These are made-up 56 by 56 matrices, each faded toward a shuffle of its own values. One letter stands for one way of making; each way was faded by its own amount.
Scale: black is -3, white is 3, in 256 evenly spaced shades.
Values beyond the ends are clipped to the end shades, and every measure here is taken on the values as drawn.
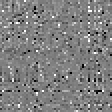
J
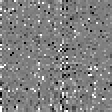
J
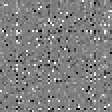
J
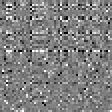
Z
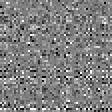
Z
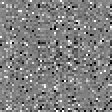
J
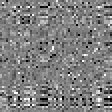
Z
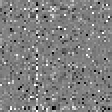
J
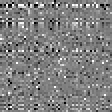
Z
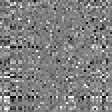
Z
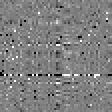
Z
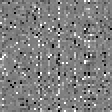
J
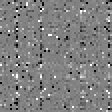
J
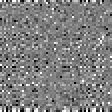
Z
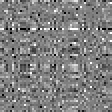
Z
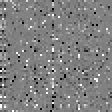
J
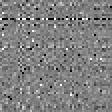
Z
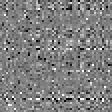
Z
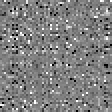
J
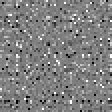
J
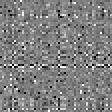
Z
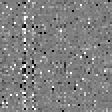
J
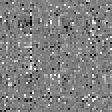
J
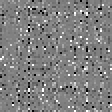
J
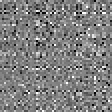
Z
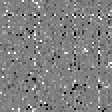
J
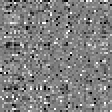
J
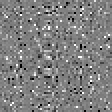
J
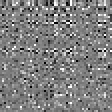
Z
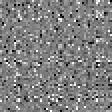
J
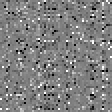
J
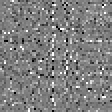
J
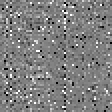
J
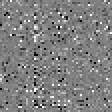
J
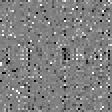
J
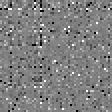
J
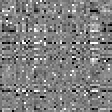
Z
